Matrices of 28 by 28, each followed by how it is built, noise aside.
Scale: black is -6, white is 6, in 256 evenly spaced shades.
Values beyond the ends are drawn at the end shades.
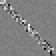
banded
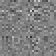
low rank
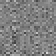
low rank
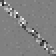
banded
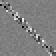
banded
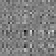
low rank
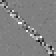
banded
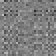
low rank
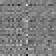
low rank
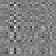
low rank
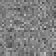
low rank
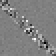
banded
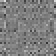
low rank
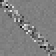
banded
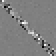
banded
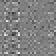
low rank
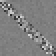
banded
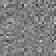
low rank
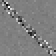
banded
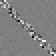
banded
